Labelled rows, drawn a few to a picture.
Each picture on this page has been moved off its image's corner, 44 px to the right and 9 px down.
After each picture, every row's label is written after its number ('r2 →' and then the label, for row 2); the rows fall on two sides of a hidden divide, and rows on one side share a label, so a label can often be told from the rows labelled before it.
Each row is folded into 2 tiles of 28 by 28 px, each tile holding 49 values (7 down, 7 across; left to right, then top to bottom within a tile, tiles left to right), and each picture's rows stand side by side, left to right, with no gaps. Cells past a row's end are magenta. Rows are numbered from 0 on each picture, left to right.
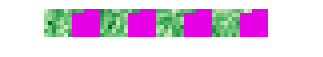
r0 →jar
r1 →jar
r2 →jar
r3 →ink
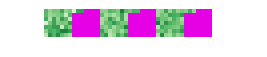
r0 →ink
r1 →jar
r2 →jar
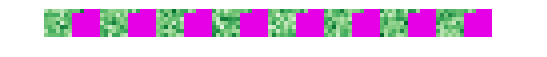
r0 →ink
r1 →ink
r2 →jar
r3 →ink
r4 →jar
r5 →jar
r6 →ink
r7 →jar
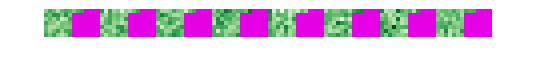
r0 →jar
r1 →ink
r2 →ink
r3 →jar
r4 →ink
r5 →jar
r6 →ink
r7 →jar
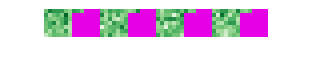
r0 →jar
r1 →jar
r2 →ink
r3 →jar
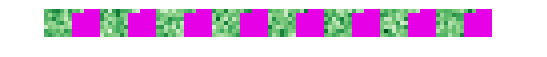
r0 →jar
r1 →jar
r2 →ink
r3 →jar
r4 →ink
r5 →ink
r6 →ink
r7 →jar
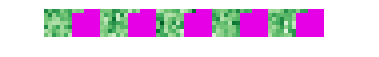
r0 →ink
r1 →jar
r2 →ink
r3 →jar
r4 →jar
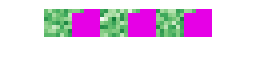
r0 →jar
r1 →ink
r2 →ink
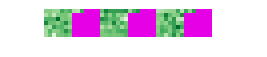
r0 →jar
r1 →jar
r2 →ink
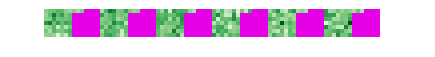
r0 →jar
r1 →jar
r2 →ink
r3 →ink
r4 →jar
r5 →ink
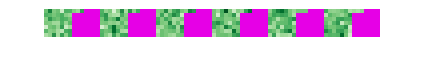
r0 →jar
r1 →ink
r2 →jar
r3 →jar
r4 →jar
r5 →ink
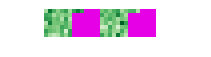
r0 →jar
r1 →jar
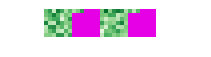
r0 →jar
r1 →jar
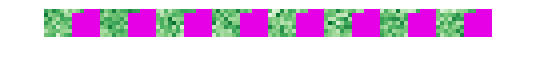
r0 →jar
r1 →jar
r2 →jar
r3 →jar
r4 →ink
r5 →ink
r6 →ink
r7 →ink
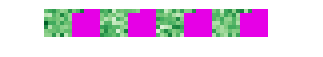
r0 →jar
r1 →ink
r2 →ink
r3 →jar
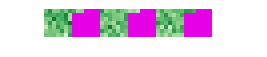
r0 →jar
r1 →ink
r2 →jar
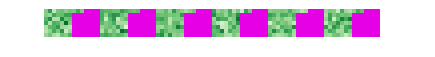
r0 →jar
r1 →jar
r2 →ink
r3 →ink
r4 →ink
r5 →ink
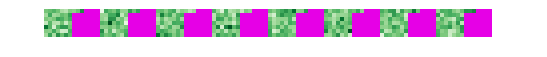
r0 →ink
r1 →jar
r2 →ink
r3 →ink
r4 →jar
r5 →ink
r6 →jar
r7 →jar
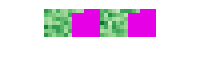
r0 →ink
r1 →jar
